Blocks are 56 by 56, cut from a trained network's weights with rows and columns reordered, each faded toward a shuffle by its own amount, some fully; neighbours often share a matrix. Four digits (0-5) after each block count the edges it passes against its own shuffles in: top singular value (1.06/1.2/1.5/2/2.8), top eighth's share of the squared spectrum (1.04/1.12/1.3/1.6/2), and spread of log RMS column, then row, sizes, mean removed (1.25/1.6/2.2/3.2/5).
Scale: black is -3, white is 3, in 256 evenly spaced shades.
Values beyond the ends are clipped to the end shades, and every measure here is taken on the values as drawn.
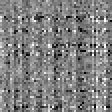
4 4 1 3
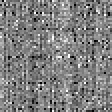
3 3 0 3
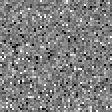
0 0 0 0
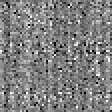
3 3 0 2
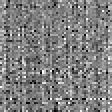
3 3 0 3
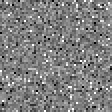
0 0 0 0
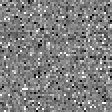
1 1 0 0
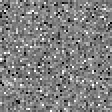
0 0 0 0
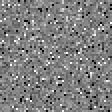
0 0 0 0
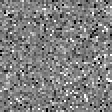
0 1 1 0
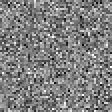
3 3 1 0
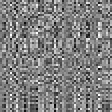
4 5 4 2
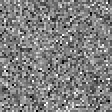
0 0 0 0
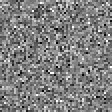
1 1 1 0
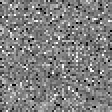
0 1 1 0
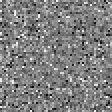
1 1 1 0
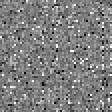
1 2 1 0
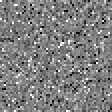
0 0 0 0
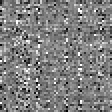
2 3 4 0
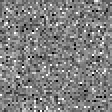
1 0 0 0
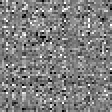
2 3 3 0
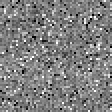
1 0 1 0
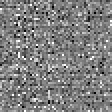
2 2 2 0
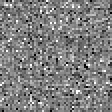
1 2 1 0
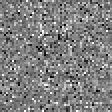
0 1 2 0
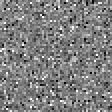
1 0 1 0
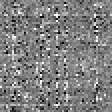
3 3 3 0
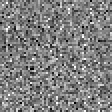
2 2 1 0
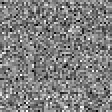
2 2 0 1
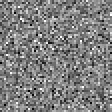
1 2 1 0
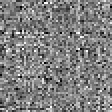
3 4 2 2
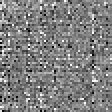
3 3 3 0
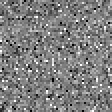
1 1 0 0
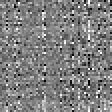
2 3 3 0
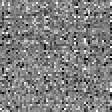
2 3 3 0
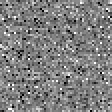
1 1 1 0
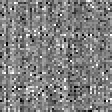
3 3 0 2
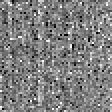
2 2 0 1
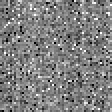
2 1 0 1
